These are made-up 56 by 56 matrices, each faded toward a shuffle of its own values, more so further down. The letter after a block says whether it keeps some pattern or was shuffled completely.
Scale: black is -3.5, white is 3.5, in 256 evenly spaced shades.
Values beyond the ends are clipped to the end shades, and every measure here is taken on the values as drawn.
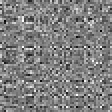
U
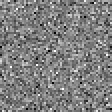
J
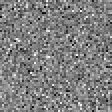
J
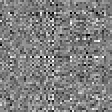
U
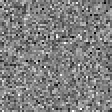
J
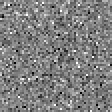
J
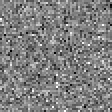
J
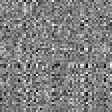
U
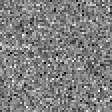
J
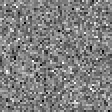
J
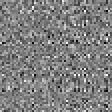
U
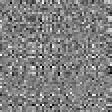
U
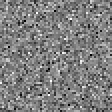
J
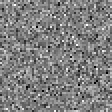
J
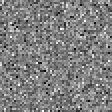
J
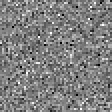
J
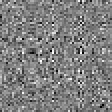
U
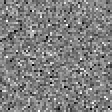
J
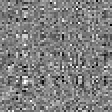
U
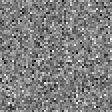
J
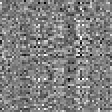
U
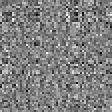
U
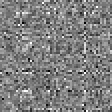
U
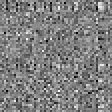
U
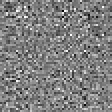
U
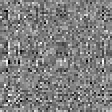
U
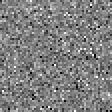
J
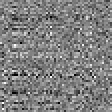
U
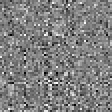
U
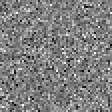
J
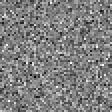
J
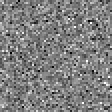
J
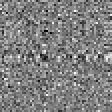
U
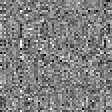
U
